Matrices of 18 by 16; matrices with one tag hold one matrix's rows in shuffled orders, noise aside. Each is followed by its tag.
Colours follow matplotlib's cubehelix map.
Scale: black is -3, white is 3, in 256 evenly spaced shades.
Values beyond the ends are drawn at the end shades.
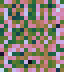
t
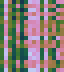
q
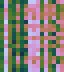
q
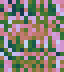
t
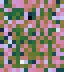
t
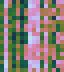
q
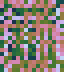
t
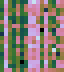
q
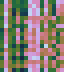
q
